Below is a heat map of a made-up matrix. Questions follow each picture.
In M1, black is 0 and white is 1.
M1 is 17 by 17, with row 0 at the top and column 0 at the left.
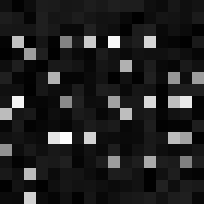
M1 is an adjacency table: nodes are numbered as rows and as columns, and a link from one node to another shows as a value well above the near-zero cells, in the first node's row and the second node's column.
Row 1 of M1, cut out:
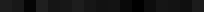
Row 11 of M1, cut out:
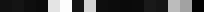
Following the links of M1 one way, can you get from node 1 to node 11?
no
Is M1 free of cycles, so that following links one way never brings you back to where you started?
yes
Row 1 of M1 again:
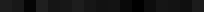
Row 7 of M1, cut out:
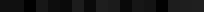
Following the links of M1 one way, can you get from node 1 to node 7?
no
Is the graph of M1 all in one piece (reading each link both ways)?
yes
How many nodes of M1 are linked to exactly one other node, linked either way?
0
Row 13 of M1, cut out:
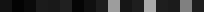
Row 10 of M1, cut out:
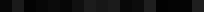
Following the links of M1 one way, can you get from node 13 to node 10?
yes
